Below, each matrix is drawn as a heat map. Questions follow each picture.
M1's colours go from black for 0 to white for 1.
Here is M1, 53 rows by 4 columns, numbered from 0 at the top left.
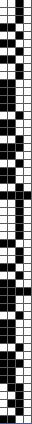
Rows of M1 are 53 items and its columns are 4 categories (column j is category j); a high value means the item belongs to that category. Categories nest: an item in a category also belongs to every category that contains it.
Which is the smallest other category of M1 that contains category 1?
0
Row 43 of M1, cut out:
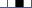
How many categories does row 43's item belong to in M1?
3
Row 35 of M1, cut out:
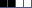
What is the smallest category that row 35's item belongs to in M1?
2
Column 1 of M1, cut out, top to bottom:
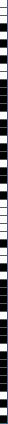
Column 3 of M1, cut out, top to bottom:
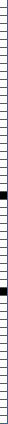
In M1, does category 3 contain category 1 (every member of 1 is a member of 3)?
yes
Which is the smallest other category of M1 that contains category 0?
3
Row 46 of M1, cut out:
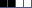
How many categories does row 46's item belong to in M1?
2
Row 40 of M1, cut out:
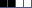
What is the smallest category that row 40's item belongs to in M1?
2
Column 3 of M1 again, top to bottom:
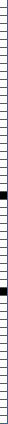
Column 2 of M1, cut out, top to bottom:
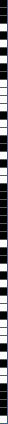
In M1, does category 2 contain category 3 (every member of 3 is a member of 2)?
no
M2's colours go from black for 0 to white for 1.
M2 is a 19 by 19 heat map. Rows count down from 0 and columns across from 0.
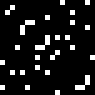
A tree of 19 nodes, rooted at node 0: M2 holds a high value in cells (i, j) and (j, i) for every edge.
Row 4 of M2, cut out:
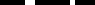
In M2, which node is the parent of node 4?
5
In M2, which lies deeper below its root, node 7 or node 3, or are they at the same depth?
the same depth
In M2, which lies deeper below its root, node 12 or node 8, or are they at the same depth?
node 8
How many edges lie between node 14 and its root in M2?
4
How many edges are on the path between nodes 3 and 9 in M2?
1
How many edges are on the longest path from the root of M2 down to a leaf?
8
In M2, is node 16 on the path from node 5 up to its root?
no
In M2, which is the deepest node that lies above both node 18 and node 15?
17
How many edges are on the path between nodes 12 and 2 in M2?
6
